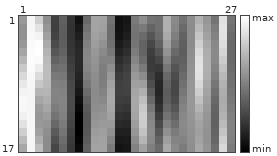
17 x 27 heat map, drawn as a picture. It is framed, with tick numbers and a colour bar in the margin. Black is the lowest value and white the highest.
No overall slope runs across the table. Streaks run downward. The histogram is bell-shaped.
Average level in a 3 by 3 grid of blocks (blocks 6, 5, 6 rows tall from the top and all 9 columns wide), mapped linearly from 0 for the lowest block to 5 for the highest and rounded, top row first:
3 0 5 / 5 1 4 / 3 2 4
